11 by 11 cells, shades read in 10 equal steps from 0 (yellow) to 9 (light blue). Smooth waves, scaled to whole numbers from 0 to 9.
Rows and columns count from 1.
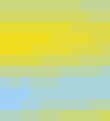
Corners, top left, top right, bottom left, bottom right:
4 5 7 3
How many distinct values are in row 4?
3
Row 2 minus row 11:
-4 -4 -3 -3 -2 -2 -1 -1 -1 0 1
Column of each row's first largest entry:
9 10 8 10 11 9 11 1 1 1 1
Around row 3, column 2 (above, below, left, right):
3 0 1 1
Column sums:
48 47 46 45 44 45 46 48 50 51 52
